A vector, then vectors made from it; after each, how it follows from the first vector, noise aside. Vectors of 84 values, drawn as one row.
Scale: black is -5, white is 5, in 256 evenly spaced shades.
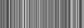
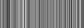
sign-scrambled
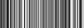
scaled up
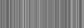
shrunk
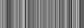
sign-scrambled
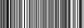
scaled up
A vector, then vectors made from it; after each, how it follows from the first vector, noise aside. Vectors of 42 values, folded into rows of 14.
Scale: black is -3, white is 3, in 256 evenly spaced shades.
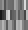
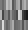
reversed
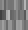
shrunk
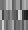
reversed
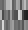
reversed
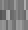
shrunk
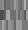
shrunk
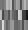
reversed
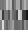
reversed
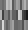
reversed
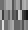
reversed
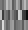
reversed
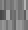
shrunk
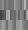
shrunk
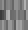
shrunk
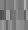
shrunk
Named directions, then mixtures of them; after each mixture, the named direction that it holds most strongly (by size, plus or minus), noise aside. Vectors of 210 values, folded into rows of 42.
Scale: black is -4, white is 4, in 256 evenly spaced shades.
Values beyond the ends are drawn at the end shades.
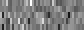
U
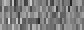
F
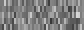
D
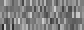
D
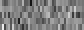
U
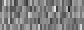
F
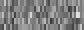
D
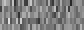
F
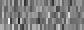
F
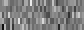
U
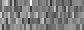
F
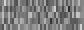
D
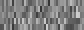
D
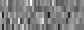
U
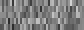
F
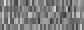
D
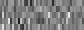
U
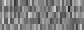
F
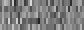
F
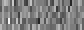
F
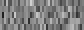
D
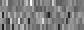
U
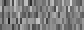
F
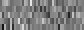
U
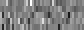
U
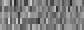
F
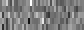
U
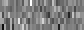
U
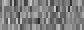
F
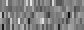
U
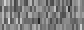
F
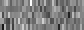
U
